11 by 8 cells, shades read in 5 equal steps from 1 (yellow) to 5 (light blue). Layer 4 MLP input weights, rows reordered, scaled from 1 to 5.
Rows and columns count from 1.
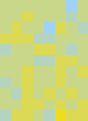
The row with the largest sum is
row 1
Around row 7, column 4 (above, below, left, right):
4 3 2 3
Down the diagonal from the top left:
3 3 3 4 2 2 3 3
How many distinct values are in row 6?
3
